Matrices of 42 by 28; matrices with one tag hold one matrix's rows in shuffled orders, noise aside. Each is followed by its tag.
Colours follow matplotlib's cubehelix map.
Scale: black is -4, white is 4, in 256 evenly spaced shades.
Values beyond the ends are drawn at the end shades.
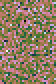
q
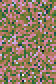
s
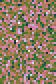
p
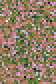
q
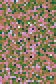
p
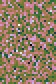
p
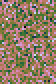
q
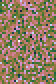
p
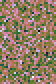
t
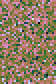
t
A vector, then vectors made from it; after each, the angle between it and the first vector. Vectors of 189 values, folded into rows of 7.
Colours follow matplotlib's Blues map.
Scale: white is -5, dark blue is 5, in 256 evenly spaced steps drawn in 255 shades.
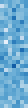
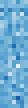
orthogonal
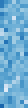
partly opposed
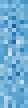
partly aligned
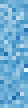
partly aligned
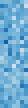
nearly opposite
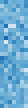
partly aligned
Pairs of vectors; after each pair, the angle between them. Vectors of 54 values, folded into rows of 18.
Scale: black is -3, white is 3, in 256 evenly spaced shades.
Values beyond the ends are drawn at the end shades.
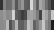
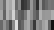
partly aligned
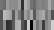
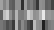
partly aligned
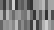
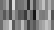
partly aligned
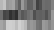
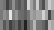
partly opposed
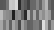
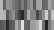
orthogonal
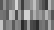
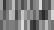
orthogonal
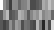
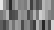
nearly parallel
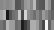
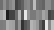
nearly parallel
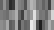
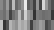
partly opposed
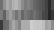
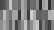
orthogonal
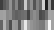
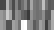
partly aligned
